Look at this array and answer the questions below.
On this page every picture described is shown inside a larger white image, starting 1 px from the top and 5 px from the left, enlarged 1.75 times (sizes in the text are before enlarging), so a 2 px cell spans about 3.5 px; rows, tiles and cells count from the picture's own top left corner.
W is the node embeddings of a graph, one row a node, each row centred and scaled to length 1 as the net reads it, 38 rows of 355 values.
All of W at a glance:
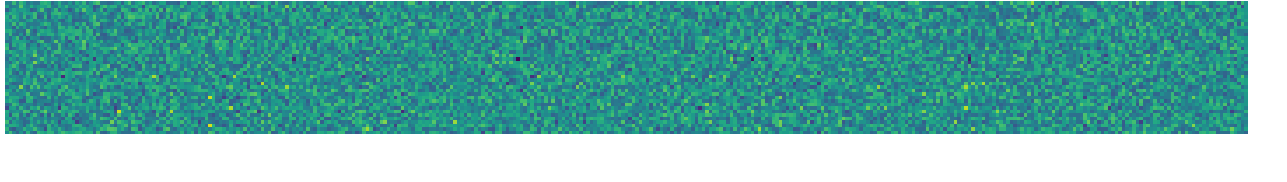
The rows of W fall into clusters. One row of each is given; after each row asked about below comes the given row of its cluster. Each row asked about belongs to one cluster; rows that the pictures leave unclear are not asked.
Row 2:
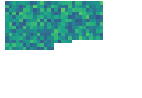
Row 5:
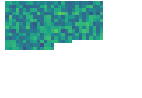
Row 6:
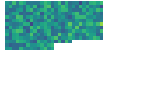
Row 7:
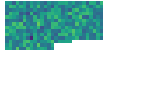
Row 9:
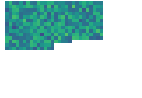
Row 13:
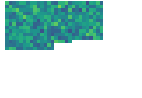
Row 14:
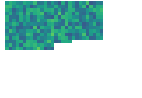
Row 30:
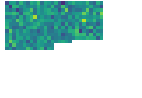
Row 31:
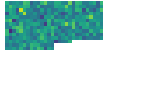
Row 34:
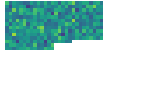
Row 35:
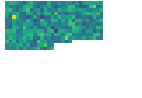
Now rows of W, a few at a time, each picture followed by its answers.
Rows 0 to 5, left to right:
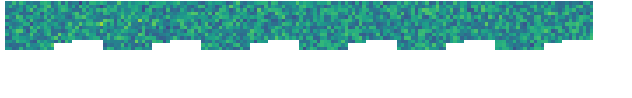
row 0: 6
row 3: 14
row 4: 14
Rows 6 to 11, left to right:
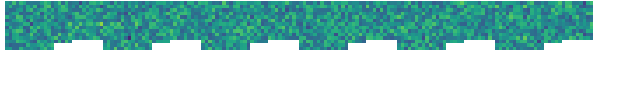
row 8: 9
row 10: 7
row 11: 2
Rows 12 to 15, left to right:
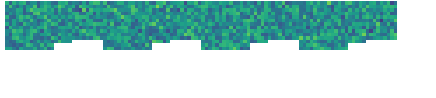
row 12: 6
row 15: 34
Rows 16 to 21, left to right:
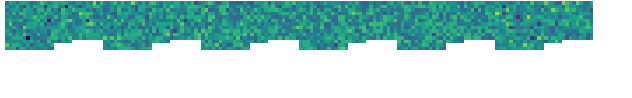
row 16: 2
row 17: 34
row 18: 35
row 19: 5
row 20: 9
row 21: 31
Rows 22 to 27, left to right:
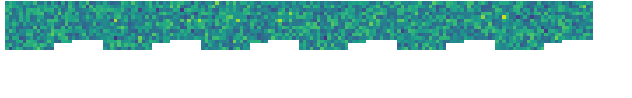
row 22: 14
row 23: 13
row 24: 30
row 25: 7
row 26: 31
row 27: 35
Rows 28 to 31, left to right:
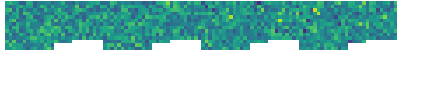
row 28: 5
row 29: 2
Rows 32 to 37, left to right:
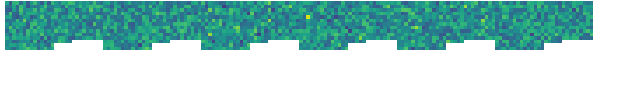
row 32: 34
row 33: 5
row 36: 13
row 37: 9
